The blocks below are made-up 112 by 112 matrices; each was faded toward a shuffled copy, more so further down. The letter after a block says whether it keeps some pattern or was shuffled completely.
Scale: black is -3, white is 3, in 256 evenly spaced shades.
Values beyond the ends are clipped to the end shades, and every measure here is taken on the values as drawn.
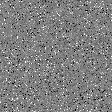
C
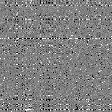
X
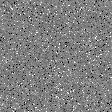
C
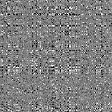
X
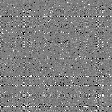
X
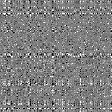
X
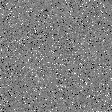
C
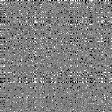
X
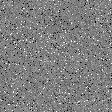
C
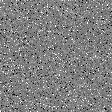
C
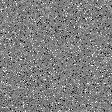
C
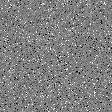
C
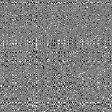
X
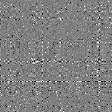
X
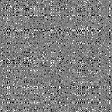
X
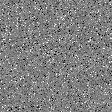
C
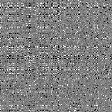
X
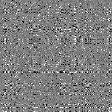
X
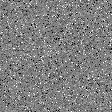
C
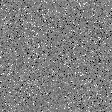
C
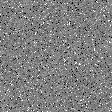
C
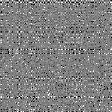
X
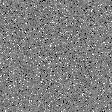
C
